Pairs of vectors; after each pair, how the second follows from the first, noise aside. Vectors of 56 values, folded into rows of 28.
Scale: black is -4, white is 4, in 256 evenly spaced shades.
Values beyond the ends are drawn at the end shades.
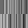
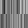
reversed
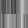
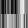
scaled up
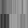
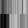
scaled up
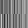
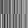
copied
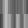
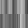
reversed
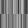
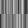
copied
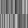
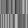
copied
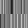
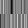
copied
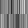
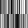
scaled up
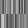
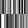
scaled up
